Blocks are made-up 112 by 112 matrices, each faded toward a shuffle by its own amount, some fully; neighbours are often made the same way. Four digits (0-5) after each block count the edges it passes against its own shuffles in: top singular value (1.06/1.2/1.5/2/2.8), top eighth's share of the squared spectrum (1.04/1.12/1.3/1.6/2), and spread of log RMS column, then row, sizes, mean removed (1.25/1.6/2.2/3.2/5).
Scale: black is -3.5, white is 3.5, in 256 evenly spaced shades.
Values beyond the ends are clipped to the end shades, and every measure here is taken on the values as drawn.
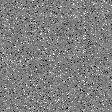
2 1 0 0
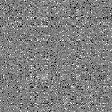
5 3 2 2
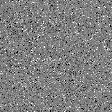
3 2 1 0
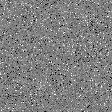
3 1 0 0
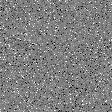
2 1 0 0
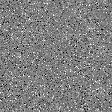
3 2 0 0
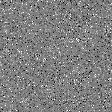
3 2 0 0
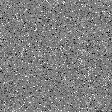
3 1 0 0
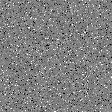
2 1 0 0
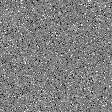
2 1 0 0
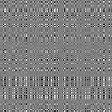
5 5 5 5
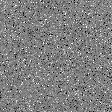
3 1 0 0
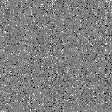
4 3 2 1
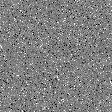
2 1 0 0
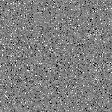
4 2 1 1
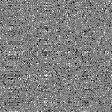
4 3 2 2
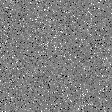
2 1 0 0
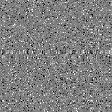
4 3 2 2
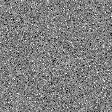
0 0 1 0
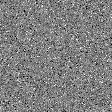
0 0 0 0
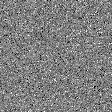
0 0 0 0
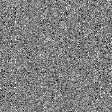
1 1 3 0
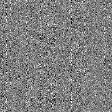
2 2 4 0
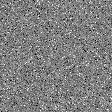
0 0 0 0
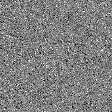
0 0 1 0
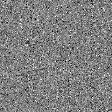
0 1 2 0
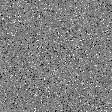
1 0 0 0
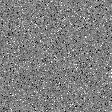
2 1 0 0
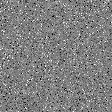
1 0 0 0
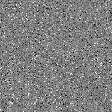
3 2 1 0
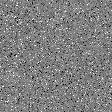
1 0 0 0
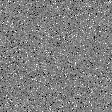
0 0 0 0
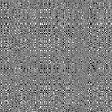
5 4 4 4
